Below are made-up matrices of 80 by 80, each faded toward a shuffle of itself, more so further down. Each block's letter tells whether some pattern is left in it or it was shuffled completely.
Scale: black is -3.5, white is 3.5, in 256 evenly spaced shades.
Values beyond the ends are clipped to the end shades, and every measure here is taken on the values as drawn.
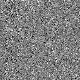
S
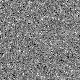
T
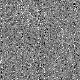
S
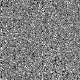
S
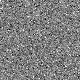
T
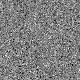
T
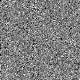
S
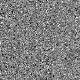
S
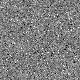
T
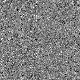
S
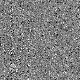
S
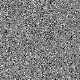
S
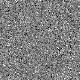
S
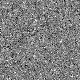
T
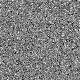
T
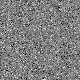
T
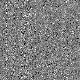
S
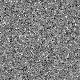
T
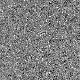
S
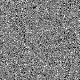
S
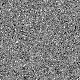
T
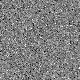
T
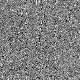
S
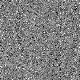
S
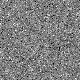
T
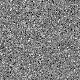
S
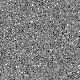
T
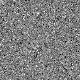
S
